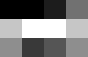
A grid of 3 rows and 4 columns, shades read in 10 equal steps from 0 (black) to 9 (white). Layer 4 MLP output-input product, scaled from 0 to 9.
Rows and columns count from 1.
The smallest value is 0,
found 2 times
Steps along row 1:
same up up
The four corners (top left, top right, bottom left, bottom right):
0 4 5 5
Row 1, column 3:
1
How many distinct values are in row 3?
3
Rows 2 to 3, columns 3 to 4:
9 7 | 3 5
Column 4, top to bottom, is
4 7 5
